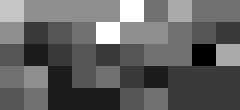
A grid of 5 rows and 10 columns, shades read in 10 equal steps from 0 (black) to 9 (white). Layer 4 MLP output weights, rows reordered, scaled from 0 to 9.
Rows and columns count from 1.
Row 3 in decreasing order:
6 4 4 3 3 3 2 2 1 0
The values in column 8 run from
2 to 6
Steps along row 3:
down up up down up up same down up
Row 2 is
5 2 3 4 9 5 5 4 3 2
